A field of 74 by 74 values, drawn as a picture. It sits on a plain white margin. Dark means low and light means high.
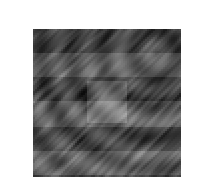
An odd patch, higher than its surroundings, sits in the centre. Overall the values sit about 30% of the way up the scale. The ninth with the highest average is the centre. Horizontal stripes repeat 3 times down the table. Rings spread out from the top right.
